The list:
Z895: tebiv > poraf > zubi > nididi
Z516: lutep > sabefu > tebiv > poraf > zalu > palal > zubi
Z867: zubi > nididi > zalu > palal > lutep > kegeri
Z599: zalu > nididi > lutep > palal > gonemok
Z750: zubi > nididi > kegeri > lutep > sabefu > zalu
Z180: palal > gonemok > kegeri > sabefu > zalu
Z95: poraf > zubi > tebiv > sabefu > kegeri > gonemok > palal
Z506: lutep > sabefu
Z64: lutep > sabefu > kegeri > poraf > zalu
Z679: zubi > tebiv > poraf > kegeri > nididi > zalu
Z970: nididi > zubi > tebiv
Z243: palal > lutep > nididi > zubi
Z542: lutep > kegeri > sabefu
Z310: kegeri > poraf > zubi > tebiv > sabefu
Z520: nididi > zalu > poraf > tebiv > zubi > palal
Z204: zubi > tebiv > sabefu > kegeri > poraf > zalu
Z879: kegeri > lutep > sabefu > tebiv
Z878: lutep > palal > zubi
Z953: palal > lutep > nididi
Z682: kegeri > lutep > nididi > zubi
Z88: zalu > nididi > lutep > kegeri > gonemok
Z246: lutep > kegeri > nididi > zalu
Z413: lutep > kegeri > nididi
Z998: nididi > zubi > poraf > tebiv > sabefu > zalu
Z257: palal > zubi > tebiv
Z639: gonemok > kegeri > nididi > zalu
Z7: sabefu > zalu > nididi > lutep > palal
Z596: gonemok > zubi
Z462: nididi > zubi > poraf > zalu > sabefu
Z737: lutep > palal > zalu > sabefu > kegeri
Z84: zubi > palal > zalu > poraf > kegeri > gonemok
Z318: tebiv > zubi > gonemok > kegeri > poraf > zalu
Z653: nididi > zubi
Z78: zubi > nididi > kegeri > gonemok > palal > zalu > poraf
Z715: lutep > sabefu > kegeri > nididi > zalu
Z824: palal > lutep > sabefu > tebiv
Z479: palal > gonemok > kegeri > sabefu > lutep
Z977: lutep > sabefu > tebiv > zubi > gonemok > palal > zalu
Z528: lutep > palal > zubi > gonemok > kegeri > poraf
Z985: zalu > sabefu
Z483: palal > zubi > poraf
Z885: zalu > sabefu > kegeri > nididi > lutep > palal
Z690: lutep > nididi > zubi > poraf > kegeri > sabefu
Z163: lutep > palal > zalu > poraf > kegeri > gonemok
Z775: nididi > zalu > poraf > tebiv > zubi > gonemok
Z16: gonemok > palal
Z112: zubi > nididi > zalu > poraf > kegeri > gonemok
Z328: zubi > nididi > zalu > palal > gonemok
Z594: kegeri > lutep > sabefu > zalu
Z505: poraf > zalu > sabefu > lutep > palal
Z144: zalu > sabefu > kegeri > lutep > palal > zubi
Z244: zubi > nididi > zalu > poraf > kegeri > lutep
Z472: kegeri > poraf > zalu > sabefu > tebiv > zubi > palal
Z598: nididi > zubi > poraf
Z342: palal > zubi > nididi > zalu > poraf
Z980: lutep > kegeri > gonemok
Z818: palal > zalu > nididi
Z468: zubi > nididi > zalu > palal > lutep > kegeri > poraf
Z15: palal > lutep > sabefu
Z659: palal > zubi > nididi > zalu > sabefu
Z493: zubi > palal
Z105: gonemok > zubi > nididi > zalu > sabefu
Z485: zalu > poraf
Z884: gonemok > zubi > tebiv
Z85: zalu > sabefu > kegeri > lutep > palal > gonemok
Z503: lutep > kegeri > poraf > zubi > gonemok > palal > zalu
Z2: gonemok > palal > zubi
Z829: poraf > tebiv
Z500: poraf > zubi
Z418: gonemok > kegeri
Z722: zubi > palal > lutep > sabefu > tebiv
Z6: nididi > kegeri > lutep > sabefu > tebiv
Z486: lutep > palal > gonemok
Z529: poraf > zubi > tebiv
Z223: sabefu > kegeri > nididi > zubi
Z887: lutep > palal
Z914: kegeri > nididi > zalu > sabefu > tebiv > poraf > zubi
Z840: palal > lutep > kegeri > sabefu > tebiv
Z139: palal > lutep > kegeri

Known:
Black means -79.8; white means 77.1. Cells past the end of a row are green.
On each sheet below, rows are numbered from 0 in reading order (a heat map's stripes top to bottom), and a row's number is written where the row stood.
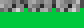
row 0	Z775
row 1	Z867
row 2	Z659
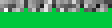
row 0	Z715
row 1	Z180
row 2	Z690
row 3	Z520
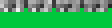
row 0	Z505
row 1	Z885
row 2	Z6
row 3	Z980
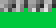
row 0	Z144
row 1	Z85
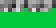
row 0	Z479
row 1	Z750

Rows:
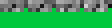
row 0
Z243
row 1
Z970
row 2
Z413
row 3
Z318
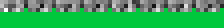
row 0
Z64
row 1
Z328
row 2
Z879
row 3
Z887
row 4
Z516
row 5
Z486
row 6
Z840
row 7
Z500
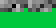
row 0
Z257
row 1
Z895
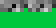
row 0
Z884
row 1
Z342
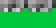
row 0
Z88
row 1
Z246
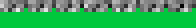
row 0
Z485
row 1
Z599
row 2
Z78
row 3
Z679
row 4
Z7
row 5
Z418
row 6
Z2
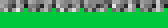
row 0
Z163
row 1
Z139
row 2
Z462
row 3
Z598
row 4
Z472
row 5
Z95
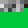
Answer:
Z204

